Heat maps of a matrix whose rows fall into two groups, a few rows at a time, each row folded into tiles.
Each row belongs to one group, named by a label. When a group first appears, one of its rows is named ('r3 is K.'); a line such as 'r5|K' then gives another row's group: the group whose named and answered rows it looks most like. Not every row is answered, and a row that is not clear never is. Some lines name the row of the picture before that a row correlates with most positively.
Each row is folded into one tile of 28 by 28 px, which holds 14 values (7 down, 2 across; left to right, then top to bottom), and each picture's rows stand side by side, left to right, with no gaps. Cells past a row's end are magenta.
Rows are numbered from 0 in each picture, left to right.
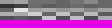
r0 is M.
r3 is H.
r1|H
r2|H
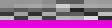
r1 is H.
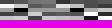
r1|H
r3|H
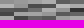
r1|M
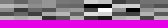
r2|H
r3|M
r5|H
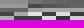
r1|H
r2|H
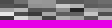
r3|H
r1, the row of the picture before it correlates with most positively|0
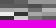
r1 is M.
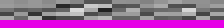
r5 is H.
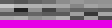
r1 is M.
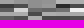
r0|M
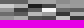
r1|M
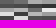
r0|H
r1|M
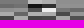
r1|M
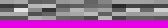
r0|M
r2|M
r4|M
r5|M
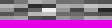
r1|M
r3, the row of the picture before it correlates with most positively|1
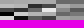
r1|M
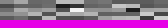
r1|H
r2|M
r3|H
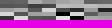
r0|H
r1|M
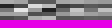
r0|M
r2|M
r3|M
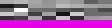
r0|M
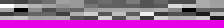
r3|H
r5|H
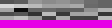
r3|H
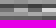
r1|M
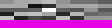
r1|M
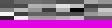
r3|M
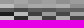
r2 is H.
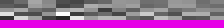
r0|H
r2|H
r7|H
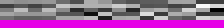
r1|M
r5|H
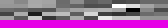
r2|H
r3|H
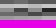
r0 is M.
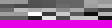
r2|H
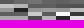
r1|H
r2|H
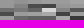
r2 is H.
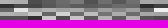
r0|M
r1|H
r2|H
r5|M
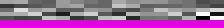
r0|M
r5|M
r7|H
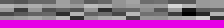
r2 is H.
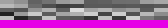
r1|H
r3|H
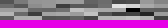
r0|H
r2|M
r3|H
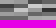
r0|M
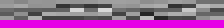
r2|M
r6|M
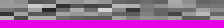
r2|M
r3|M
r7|H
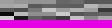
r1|M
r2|H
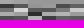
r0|M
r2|M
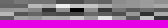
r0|H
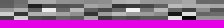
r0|H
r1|M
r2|M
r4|M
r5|M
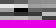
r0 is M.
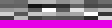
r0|H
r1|M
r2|M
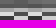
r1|H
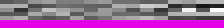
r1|M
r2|H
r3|M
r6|M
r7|M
